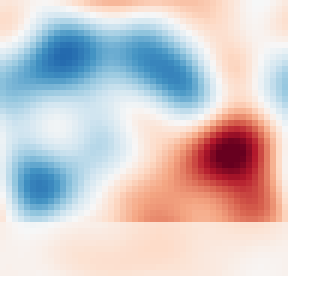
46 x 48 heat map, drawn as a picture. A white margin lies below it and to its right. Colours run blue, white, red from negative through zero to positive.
The middle right is the roughest part. The bottom part is calmer, past a seam about 80% of the way down. The values follow a bell shape. The ninth with the highest average is the middle right.
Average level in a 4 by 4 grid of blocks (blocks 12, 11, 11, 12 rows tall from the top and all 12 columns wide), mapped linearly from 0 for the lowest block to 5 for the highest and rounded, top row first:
1012 | 0113 | 0245 | 2333
